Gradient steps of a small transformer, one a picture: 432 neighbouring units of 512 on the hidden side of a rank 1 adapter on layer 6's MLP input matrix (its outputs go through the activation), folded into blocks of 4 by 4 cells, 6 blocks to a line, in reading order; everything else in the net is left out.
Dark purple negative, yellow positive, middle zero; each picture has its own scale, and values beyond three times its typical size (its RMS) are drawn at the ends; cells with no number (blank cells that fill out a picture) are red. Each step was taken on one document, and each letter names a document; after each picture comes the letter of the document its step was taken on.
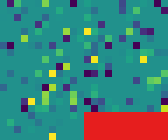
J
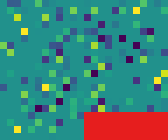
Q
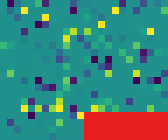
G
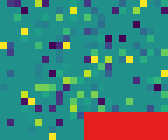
Q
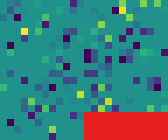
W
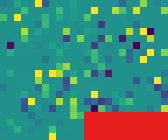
J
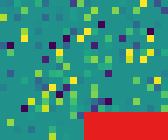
J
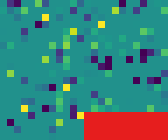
G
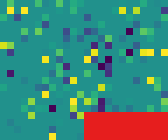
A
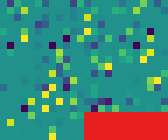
J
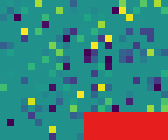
W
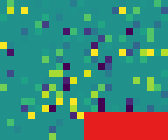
A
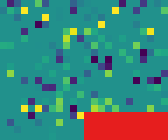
G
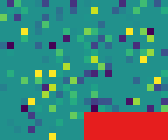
J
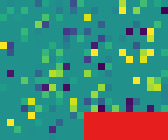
A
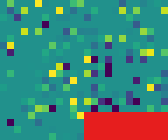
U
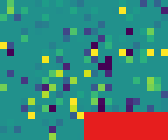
A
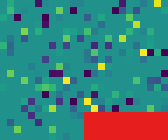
U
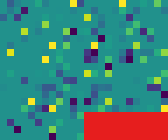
W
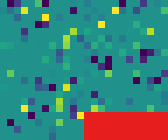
G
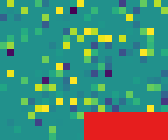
U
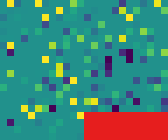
U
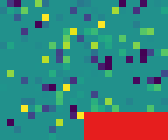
G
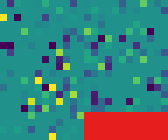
J
